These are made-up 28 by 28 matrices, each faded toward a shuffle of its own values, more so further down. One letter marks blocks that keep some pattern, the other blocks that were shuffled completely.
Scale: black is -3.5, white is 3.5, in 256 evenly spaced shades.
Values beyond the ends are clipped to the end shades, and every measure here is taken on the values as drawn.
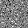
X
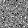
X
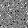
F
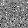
X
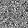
F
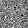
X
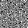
F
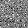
X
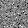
F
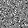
F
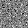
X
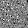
X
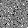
X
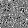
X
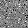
X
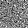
F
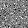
F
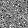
F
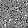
F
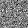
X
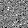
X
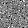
F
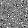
F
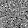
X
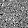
F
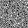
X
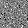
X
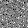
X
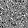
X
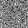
F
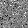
F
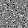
F
